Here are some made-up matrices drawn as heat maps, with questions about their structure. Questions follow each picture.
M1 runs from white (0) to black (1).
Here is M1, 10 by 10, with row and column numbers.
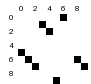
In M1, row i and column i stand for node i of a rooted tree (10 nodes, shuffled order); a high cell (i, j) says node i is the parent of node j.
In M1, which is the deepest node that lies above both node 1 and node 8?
6
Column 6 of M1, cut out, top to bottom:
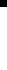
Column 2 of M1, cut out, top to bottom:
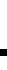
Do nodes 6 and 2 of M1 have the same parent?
no
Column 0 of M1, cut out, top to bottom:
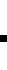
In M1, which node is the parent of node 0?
5
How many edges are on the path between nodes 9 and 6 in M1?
3
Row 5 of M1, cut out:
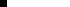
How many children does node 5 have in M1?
1
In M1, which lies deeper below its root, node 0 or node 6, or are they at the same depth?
node 6
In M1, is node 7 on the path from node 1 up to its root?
yes
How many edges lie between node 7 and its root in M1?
0
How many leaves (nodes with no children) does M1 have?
3
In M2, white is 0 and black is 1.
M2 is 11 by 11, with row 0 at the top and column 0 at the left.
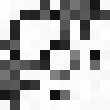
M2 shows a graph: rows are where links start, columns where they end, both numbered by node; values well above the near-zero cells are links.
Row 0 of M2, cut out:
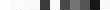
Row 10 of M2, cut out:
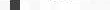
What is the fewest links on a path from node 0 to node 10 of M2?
3
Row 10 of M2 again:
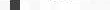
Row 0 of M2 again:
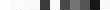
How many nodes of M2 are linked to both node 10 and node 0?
0
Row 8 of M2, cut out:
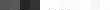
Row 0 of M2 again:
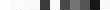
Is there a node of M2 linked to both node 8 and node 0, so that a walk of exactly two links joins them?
no
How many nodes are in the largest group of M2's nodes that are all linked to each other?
3
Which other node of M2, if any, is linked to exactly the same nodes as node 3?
node 2
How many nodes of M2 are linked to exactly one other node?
1
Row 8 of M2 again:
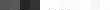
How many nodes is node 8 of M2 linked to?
4
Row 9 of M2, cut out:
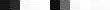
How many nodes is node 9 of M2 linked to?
4
